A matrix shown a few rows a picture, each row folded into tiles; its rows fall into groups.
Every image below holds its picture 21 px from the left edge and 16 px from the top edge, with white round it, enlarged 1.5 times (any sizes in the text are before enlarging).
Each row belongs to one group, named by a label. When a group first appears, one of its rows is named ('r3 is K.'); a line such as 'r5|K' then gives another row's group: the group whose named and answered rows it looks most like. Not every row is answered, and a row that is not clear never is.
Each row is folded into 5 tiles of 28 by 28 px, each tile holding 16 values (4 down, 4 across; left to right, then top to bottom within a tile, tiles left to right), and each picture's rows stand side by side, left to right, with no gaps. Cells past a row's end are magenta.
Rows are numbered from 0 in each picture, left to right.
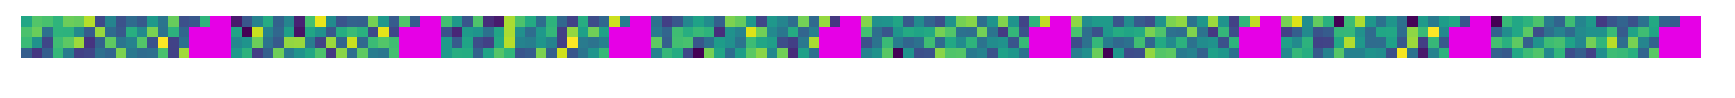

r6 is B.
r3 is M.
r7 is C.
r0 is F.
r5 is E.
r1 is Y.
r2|B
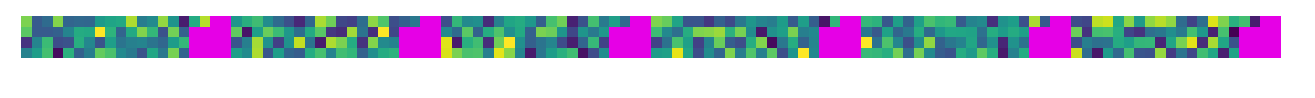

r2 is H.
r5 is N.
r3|E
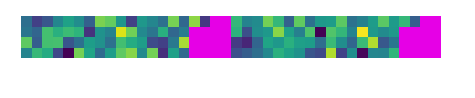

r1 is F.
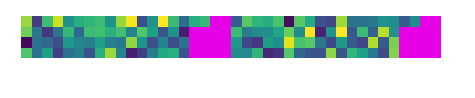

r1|F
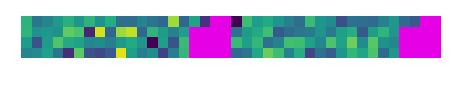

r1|C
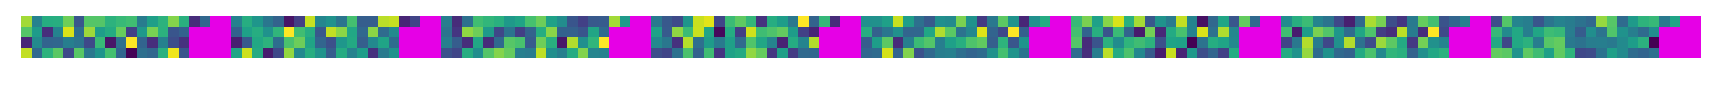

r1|H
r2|M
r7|H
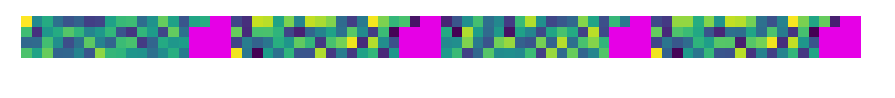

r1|N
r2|Y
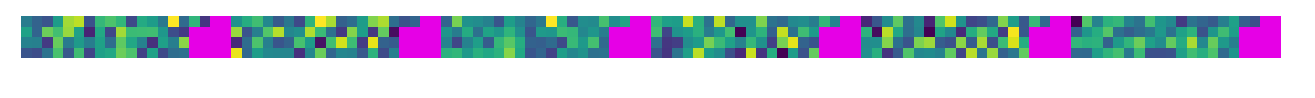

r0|M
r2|H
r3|F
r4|Y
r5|C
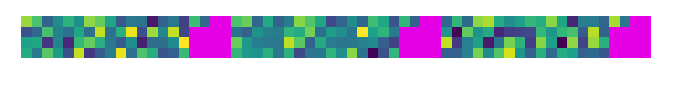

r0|B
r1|B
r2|M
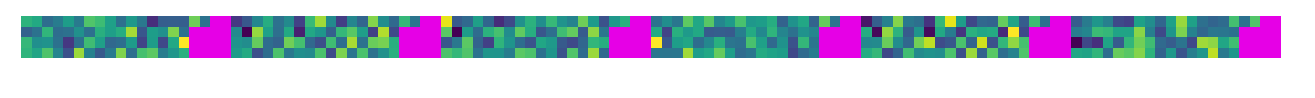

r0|B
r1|Y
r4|Y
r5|H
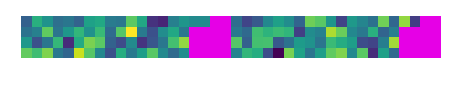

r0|H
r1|M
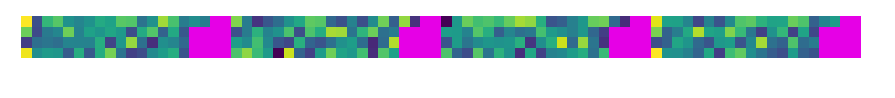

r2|N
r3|E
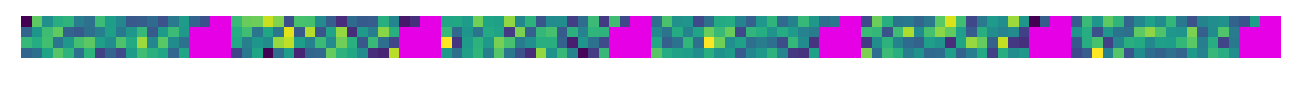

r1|F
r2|F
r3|H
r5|C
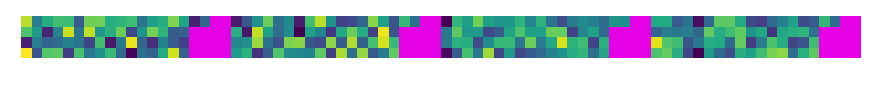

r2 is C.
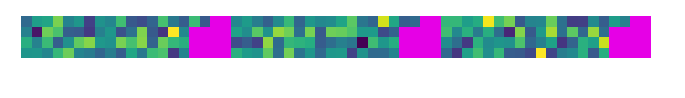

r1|H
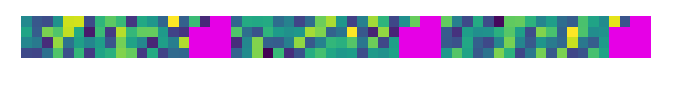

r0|M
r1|E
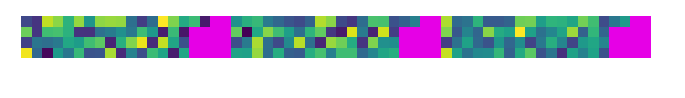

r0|N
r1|E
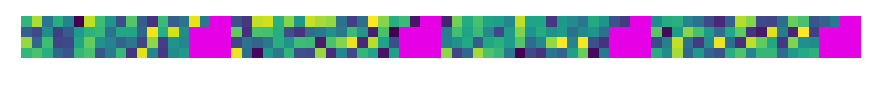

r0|B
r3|E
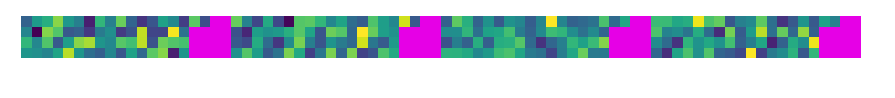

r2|H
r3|F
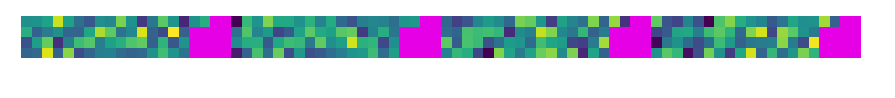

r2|M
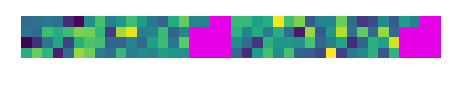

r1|F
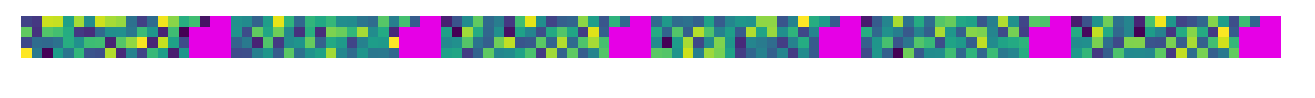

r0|N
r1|M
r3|H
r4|Y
